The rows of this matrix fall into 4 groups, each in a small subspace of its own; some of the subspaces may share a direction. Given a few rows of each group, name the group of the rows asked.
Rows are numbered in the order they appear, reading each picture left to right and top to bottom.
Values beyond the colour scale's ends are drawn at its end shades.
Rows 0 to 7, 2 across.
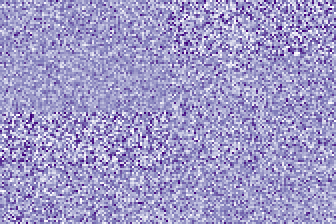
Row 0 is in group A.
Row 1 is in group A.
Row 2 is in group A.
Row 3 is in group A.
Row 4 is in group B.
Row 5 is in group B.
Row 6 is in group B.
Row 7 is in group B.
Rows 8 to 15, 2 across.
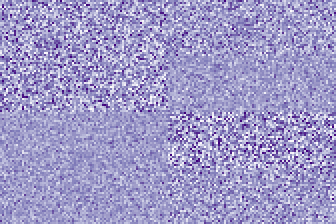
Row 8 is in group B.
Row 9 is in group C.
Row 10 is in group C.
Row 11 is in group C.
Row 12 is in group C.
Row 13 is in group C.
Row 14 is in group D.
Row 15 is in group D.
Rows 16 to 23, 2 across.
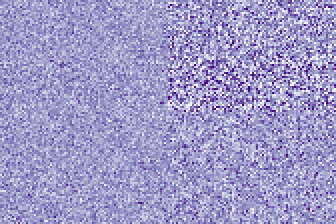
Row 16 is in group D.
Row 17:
C
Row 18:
A
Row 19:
B
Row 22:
B
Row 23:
A
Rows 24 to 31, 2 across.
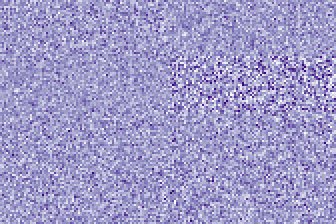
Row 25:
A
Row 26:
A
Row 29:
D
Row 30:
D
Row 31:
C
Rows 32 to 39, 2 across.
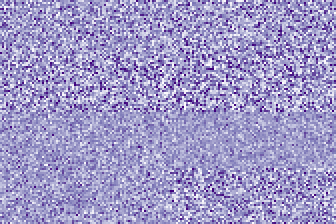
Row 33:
C
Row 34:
D
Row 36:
B
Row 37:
D
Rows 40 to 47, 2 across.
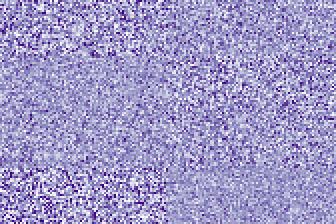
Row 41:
D
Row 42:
A
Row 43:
D
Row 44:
B
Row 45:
C
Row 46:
B
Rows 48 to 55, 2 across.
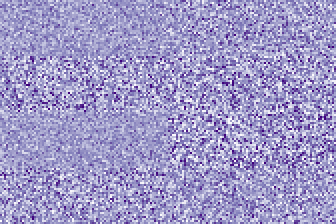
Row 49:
C
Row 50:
B
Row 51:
A
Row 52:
C
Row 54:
D
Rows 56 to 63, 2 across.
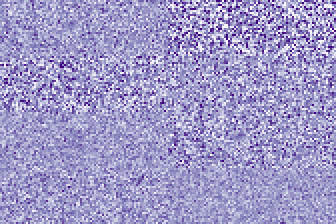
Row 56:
B
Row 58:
A
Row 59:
D
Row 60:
C
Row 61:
B
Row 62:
B
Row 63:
C
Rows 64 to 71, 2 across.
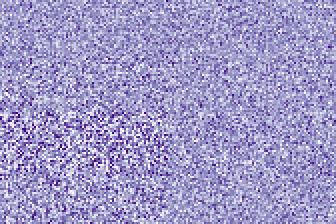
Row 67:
D
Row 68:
C
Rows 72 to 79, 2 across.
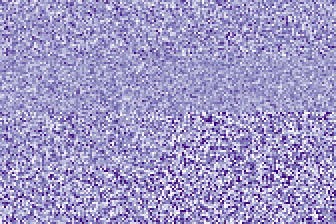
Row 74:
B
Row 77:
A
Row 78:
D
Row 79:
D
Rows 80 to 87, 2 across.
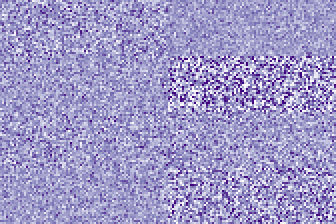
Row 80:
B
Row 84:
B
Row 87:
C
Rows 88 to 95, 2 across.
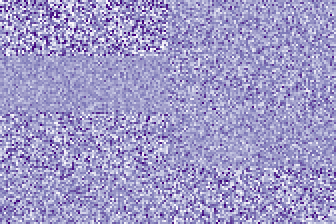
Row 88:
D
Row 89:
C
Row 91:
B
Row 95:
D
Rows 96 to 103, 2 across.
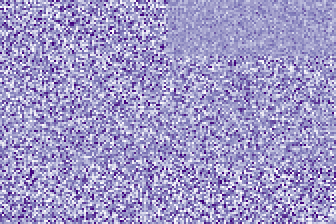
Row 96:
D
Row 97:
D
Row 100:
A
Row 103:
D
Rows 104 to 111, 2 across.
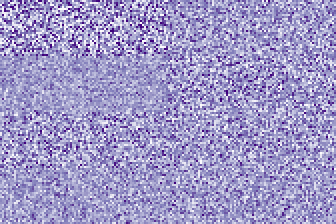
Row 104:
A
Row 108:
B
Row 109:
D
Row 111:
B
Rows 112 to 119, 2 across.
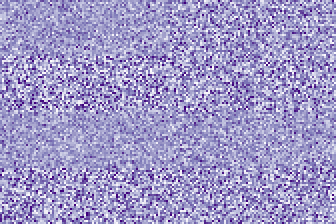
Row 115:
C
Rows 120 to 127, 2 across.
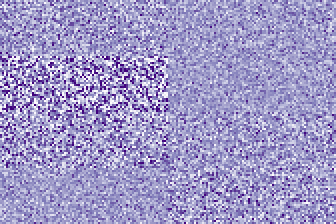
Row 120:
A
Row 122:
D
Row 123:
D
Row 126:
C
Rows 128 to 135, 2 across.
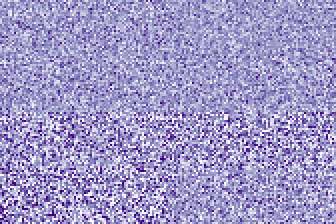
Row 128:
B
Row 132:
D
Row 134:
C
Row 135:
D
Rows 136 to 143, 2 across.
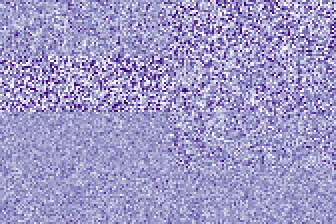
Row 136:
A
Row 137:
D
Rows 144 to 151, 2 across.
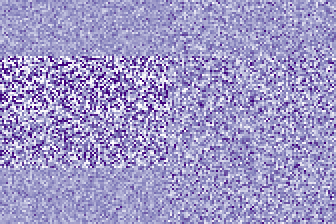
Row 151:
D
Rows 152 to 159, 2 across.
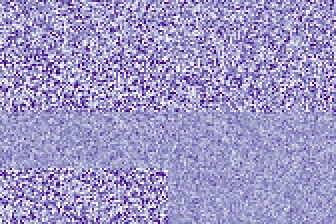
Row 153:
B
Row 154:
C
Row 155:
B
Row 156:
D
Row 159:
B
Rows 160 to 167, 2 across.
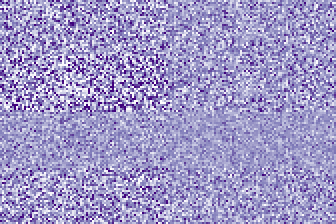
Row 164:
C
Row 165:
A
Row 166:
B
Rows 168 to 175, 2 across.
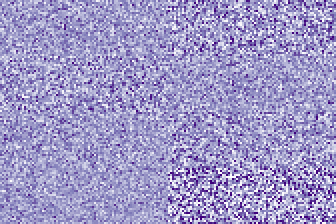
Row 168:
A
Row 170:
C
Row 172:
A
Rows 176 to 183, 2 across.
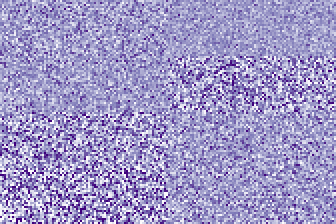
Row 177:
B
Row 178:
C
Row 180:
B
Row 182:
C
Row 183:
C
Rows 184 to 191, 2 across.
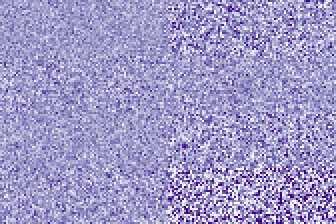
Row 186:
A
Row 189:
A
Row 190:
D
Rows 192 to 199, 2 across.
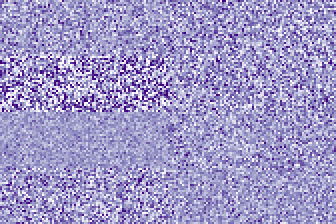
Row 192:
B
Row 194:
A
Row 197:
A
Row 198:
B
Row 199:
C
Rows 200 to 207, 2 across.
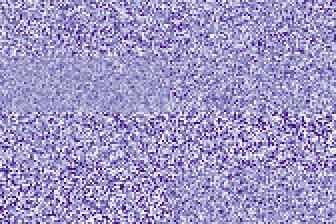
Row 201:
A
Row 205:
D
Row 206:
C
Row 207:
D
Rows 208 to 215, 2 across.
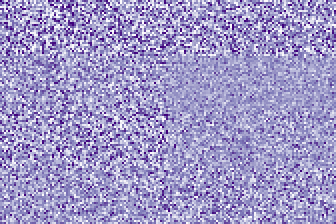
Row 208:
D
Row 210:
C
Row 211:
D
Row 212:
D
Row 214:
D
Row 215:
B
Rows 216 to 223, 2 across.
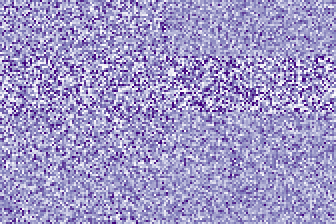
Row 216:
D
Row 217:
C
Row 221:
A
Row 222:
C
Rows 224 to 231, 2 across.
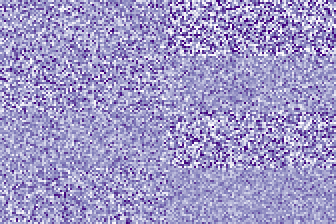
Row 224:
A
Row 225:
A
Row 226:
B
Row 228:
D
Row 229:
B
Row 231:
C
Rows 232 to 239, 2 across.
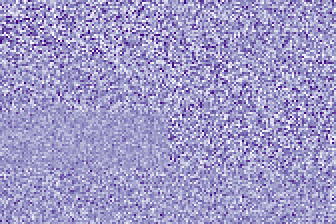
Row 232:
B
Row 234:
D
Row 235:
A
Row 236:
B
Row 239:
D
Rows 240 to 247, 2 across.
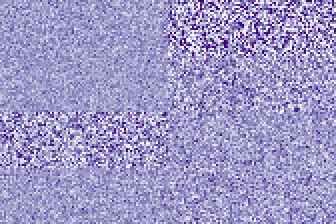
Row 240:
D
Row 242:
A
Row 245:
B
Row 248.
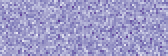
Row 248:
C
